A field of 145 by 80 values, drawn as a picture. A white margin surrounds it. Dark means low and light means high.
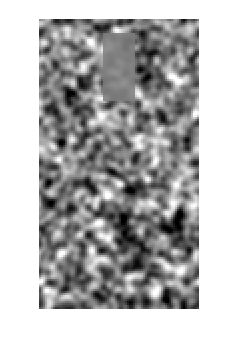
Stripes: none. Odd patch: calmer, in the top middle. Slope: none. Grain: blotchy. Histogram: bell-shaped. Lone odd cells: none.
